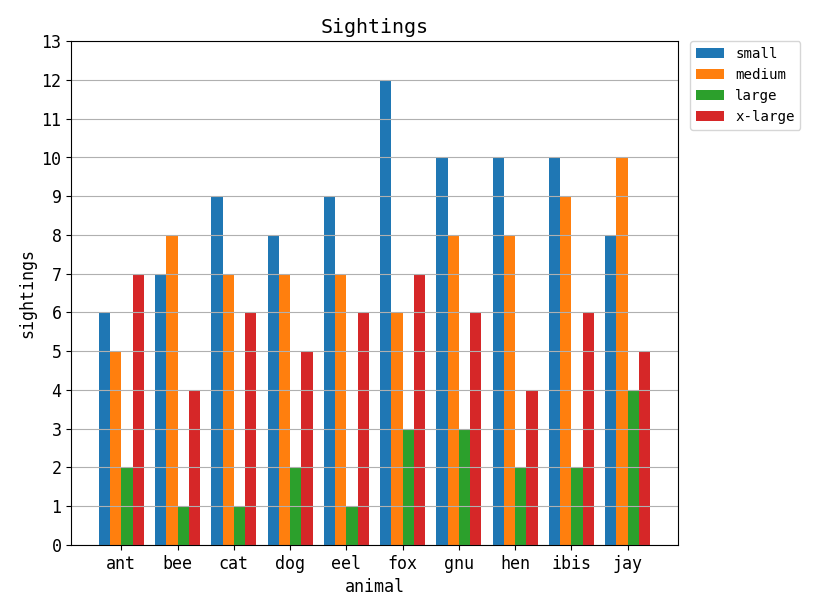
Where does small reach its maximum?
fox
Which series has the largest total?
small
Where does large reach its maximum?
jay
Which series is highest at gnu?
small
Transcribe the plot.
Title: Sightings
x-axis: animal, ticks ant bee cat dog eel fox gnu hen ibis jay
y-axis: sightings, ticks 0 1 2 3 4 5 6 7 8 9 10 11 12 13
Legend: small, medium, large, x-large
Values:
small: 6 7 9 8 9 12 10 10 10 8
medium: 5 8 7 7 7 6 8 8 9 10
large: 2 1 1 2 1 3 3 2 2 4
x-large: 7 4 6 5 6 7 6 4 6 5
